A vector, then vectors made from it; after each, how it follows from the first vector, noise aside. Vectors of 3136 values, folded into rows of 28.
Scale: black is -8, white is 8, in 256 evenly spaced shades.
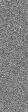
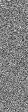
scaled up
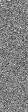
scaled up
